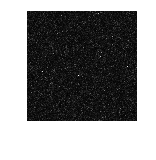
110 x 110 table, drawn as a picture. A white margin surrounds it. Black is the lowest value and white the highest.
Overall the values sit about 10% of the way up the scale. The values are skewed, with a long tail toward high values. Fine speckle covers the field. The halves do not mirror each other. No regular stripes run through it. No single row or column stands out from its neighbours.
